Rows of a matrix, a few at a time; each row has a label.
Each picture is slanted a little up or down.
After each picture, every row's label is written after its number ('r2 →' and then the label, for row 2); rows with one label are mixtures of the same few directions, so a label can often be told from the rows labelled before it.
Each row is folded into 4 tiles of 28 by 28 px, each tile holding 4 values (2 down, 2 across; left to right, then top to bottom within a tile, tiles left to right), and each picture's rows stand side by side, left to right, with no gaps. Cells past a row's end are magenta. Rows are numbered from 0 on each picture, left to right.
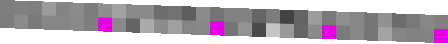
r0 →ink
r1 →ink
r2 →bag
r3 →bag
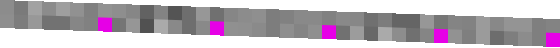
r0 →bag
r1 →bag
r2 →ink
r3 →bag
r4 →bag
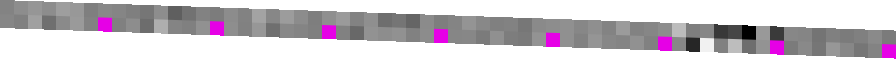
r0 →bag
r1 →bag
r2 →bag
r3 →ink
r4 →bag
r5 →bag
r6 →ink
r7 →bag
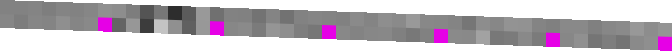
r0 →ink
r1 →bag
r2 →bag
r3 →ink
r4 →bag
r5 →ink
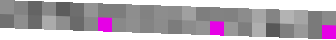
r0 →bag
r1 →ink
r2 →bag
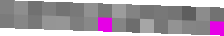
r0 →bag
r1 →ink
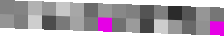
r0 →bag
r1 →bag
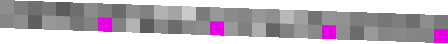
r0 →bag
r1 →ink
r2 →bag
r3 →ink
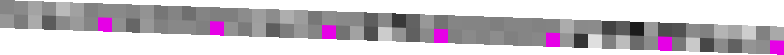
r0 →bag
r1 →ink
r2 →bag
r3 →bag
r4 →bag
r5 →ink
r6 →ink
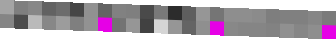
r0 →ink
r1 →bag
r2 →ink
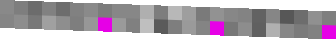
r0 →bag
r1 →bag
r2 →bag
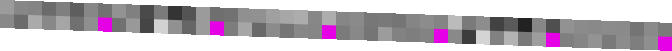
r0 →ink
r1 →bag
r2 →ink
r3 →bag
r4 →ink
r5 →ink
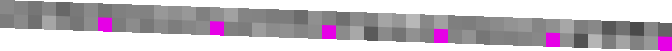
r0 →bag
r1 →ink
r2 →ink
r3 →ink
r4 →ink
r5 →ink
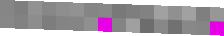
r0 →bag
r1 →ink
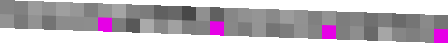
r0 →bag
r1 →ink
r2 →bag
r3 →bag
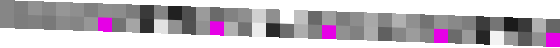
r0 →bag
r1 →bag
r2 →bag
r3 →bag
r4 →bag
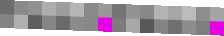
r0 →ink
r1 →ink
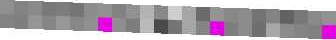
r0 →ink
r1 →bag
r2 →bag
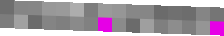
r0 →ink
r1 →ink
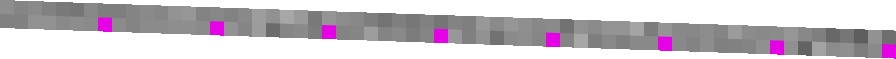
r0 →ink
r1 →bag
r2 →bag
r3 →ink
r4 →bag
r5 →ink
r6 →bag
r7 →ink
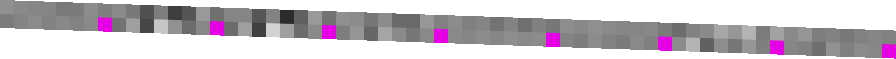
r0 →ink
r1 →bag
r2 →bag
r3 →bag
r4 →ink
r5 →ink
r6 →ink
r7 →bag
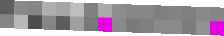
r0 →ink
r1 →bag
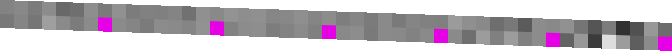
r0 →bag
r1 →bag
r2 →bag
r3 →bag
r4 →ink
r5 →bag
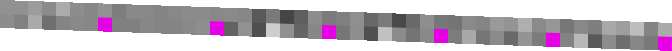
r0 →bag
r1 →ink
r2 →bag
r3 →bag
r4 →ink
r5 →ink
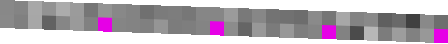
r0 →bag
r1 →bag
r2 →ink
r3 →ink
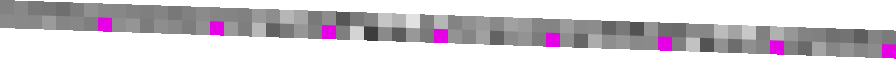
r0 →bag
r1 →bag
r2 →bag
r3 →ink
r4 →bag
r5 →ink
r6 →ink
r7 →ink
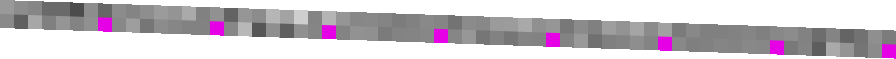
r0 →ink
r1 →ink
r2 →ink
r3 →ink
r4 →ink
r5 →ink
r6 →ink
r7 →bag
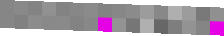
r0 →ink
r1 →bag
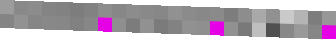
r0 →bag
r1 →bag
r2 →bag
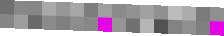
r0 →ink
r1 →bag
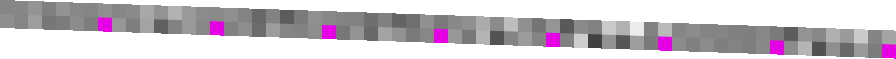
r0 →bag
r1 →bag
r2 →bag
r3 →bag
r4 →bag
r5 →ink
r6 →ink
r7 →ink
